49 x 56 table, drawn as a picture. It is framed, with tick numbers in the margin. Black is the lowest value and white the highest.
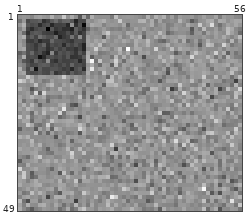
Ninth with the lowest average: top left. Mirror symmetry: none. Odd patch: lower, in the top left.
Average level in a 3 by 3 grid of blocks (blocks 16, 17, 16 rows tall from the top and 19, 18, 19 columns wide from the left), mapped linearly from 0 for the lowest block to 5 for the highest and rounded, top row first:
055 / 555 / 555
